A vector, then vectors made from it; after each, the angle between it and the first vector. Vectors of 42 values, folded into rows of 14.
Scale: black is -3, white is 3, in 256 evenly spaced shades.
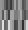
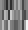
nearly parallel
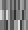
orthogonal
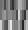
partly aligned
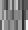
partly aligned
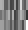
partly aligned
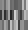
partly opposed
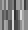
orthogonal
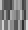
nearly parallel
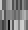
partly opposed
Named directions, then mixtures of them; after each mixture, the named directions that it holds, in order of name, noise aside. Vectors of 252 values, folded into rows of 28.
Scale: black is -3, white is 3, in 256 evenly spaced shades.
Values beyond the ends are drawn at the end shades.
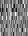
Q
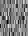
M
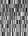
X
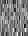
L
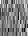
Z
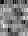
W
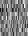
Q, Z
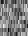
M, W, Z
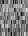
W, X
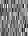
L, Q, Z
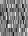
M, Q, Z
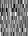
Q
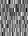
X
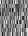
X, Z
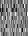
Q
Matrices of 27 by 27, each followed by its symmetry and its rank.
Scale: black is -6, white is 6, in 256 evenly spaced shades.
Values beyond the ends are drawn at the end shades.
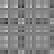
symmetric, rank one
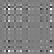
symmetric, rank one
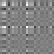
symmetric, rank one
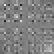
symmetric, rank three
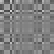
symmetric, rank one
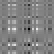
neither, rank one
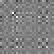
symmetric, rank three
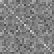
symmetric, rank five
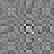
symmetric, rank three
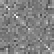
symmetric, rank five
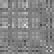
symmetric, rank three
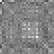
symmetric, rank five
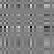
neither, rank one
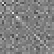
symmetric, rank five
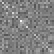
symmetric, rank five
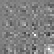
symmetric, rank three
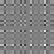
symmetric, rank one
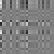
neither, rank one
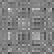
symmetric, rank three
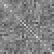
symmetric, rank five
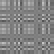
symmetric, rank one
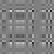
neither, rank one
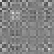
symmetric, rank three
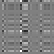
neither, rank one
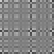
symmetric, rank one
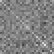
symmetric, rank five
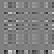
neither, rank one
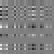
neither, rank one
